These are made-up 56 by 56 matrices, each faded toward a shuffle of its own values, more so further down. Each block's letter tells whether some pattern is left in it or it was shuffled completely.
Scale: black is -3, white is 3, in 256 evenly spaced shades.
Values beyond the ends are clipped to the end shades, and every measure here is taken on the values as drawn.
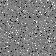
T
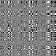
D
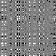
D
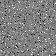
T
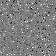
T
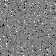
T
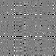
D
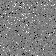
T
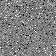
T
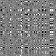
D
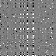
D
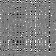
D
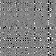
D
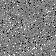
T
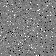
T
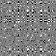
D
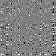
D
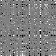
D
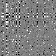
D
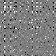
D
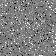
T
